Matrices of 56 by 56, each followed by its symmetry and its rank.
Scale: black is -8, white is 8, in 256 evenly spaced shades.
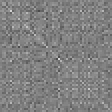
symmetric, rank five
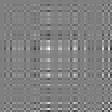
symmetric, rank one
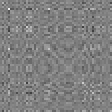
symmetric, rank three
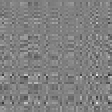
neither, rank three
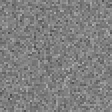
neither, full rank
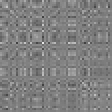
symmetric, rank three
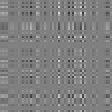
neither, rank one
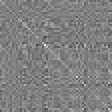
symmetric, rank five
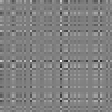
symmetric, rank one
